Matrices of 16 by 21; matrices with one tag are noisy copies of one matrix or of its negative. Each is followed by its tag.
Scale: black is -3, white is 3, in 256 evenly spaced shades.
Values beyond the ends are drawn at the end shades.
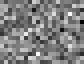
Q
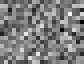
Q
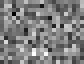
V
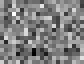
V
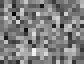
V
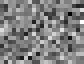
Q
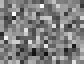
V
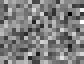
Q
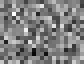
V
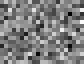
Q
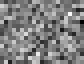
Q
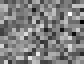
Q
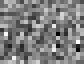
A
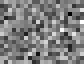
Q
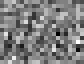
A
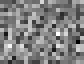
A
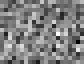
A
